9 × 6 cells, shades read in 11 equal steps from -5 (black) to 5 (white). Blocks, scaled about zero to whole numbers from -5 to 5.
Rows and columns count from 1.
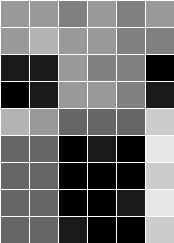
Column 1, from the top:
1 1 -4 -5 2 -1 -1 -1 -1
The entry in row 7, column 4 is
-5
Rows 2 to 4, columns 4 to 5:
1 0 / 0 0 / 1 0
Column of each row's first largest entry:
1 2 3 3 6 6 6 6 6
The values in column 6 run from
-5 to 4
